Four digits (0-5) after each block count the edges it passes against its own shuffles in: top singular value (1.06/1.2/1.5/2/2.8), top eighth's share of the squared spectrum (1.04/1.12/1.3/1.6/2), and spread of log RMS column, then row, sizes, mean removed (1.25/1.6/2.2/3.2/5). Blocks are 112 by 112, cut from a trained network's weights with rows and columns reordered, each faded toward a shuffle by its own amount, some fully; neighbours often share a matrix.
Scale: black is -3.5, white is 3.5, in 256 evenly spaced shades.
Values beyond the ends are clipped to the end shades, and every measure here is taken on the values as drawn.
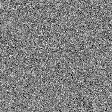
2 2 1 0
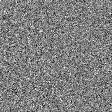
1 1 0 0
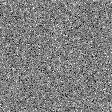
0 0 0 0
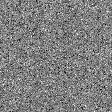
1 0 0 0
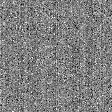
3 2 0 1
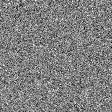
1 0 0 0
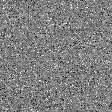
0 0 0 0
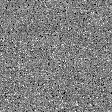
0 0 0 0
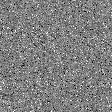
0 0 0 0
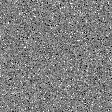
0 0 0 0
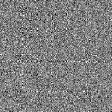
3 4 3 2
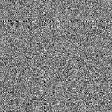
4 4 2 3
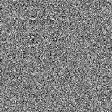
3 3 1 1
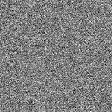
3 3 1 1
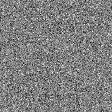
2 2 1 0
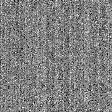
3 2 0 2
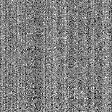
4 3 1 3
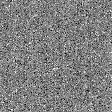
1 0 0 0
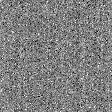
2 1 0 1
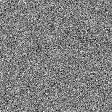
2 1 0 0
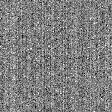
3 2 0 2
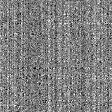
4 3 1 3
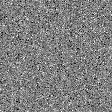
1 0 0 0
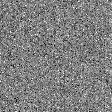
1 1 0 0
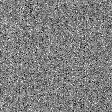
1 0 0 0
